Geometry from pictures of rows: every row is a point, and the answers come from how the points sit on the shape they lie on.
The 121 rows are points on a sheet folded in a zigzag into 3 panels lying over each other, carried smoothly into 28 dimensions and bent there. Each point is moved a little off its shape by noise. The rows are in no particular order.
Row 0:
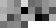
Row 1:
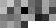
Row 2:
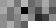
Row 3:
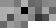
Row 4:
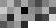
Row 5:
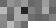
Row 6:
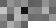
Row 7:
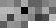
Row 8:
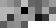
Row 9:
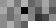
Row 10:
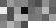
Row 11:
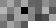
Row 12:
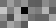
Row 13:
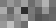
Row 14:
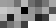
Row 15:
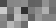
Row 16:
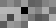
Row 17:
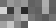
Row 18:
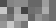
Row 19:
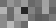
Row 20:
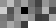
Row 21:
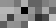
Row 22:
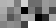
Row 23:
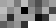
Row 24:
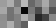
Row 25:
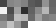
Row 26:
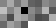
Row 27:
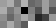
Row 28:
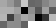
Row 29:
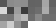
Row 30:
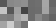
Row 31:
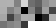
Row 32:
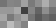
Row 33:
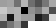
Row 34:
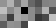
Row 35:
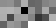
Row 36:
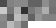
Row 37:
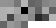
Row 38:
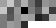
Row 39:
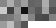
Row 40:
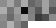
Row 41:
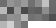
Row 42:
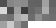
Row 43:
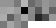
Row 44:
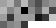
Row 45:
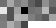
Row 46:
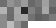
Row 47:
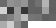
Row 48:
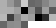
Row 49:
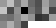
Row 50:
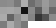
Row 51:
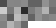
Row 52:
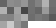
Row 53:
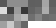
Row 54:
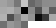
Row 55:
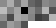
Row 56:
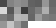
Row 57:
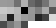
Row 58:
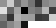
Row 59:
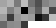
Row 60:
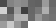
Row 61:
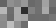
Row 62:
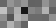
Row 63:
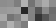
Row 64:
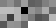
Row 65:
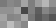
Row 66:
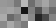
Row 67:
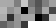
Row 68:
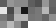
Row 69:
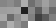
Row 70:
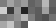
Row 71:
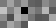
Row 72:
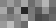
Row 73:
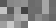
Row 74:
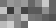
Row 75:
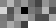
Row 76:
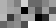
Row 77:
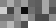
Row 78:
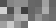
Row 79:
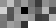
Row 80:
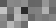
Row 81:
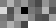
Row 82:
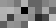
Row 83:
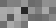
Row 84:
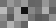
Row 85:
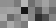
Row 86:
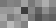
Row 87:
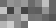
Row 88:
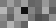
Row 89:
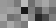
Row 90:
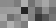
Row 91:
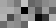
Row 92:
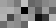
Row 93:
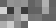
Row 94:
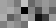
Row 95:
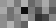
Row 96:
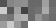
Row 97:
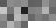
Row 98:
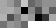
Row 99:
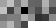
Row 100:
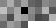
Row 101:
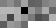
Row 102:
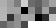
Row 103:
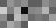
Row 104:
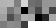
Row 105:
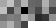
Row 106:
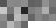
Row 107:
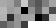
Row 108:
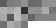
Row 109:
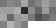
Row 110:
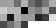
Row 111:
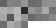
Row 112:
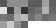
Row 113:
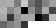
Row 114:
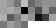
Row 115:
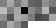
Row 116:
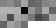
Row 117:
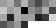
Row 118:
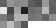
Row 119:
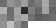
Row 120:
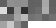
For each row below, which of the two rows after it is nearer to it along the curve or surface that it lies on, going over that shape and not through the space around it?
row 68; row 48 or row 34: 34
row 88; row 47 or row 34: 34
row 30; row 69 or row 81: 81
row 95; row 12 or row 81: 12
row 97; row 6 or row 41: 6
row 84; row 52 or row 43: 52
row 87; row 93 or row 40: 93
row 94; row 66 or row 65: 66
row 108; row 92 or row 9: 92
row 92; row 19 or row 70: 19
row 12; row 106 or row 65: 106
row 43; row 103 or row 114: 114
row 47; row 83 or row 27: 27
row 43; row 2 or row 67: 67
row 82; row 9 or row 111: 111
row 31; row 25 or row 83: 83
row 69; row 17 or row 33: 33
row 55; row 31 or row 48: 31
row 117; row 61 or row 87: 61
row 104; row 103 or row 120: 103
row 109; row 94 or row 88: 94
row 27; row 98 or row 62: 62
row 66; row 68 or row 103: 103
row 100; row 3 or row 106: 106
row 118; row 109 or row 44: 44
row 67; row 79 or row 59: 59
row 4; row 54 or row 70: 54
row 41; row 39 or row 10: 39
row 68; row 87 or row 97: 87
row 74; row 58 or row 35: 58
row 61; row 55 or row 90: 55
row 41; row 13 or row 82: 13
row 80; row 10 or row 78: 78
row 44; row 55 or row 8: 55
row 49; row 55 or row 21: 55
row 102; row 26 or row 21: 21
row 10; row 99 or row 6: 99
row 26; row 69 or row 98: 98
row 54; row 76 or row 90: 76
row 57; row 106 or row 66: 66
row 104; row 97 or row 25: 97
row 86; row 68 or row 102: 102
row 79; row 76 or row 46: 46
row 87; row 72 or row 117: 72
